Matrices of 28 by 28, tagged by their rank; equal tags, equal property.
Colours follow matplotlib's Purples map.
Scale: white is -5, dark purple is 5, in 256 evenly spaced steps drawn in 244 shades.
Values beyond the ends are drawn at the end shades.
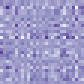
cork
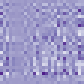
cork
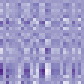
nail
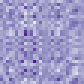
cork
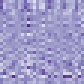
cork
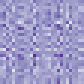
cork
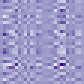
nail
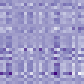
nail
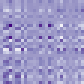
nail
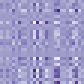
nail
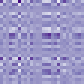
nail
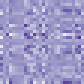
cork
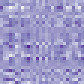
cork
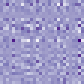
cork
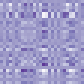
nail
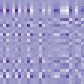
nail
